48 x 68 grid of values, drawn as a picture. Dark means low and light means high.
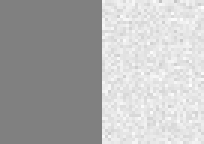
The table splits into one row of 2 panels. Panel 1,1: middling, flat. Panel 1,2: very high, fine-grained, faint in contrast.
